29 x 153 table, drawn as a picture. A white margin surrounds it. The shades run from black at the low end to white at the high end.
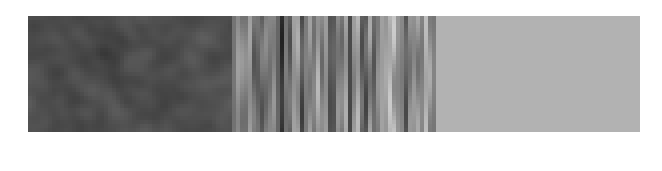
The table splits into one row of 3 panels. Panel 1,1: low, blotchy, faint in contrast. Panel 1,2: middling, streaked downward, strong in contrast. Panel 1,3: high, flat.
